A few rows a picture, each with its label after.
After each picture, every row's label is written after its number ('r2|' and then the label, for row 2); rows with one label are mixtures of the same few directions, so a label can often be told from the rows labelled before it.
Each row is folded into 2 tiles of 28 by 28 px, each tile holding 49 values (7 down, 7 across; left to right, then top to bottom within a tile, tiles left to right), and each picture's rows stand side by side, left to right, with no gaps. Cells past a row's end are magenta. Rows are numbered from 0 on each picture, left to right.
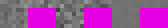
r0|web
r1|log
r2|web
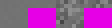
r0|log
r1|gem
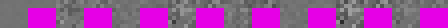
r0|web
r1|gem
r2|log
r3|gem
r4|web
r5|log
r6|gem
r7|gem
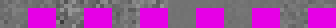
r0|gem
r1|gem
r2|web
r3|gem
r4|gem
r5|log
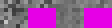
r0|gem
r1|web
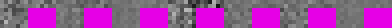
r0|gem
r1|web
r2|web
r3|web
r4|log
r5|log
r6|gem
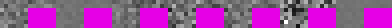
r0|log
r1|log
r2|web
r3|log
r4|log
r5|gem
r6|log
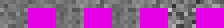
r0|log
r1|web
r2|web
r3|log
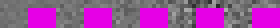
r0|log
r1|log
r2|gem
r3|web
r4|log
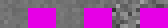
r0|gem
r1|web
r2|log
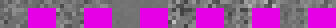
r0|gem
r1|log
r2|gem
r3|gem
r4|web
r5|web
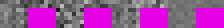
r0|web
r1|log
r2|web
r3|log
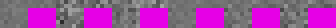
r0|gem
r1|gem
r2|web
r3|log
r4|log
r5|log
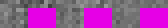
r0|web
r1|web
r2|gem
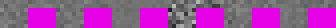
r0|log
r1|log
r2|gem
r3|log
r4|gem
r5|web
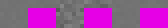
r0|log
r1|log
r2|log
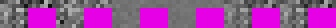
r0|web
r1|gem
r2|log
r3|gem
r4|web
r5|web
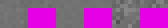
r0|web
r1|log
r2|gem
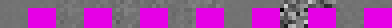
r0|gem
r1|gem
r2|gem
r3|web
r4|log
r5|log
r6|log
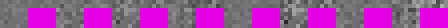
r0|gem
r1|log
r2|gem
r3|web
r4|log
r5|gem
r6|log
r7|web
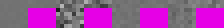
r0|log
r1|log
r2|log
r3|web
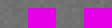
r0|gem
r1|web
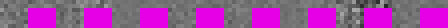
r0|log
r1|web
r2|log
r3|log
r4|gem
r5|web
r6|web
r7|log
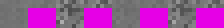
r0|web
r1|gem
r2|gem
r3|gem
